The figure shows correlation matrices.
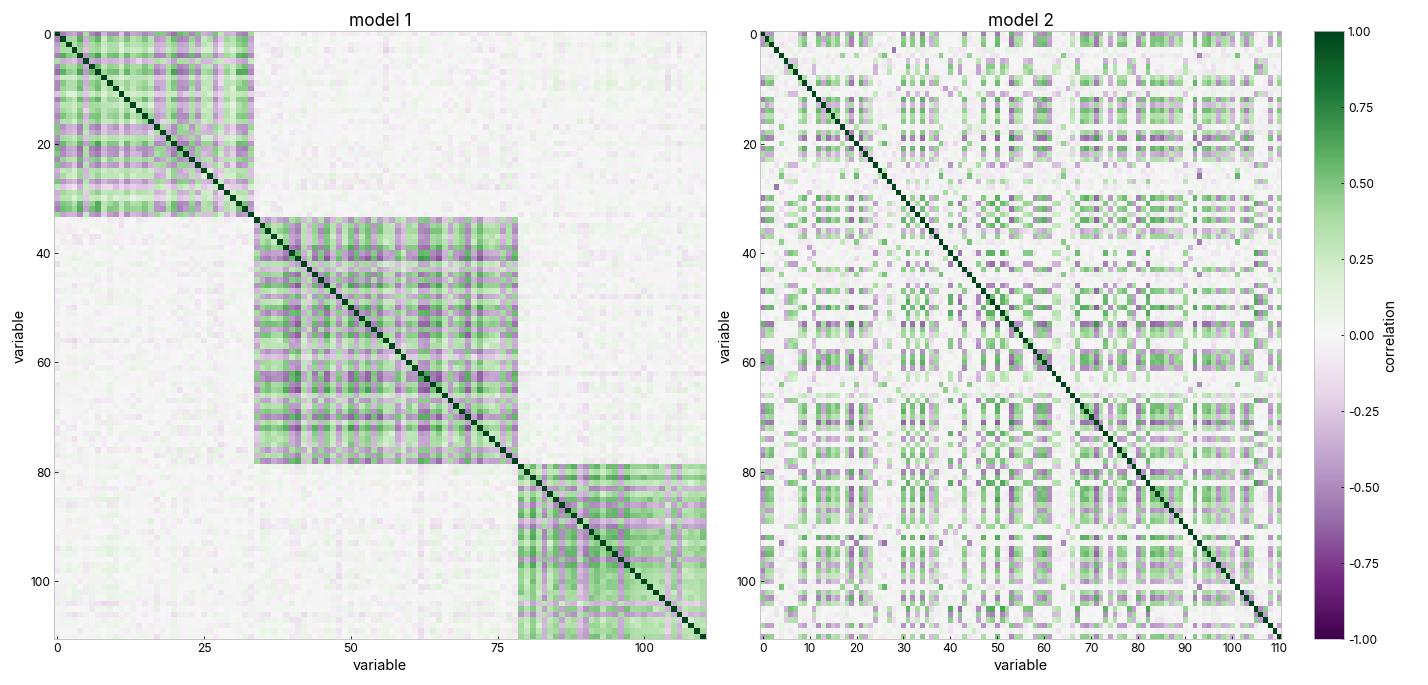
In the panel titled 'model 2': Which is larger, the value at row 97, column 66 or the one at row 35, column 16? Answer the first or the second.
the second
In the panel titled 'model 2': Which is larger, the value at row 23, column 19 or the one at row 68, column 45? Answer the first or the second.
the second
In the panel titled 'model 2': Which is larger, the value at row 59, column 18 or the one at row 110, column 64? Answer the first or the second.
the first
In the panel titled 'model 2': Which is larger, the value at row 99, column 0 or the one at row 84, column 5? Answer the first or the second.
the second
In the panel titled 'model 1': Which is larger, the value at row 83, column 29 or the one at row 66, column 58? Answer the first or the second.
the first
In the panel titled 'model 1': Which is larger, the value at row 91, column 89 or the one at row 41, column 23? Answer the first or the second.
the second
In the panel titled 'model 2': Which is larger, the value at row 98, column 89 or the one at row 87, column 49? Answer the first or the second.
the first
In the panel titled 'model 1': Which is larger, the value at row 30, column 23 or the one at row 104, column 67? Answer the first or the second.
the first
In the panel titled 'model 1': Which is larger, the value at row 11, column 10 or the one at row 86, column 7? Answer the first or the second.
the first
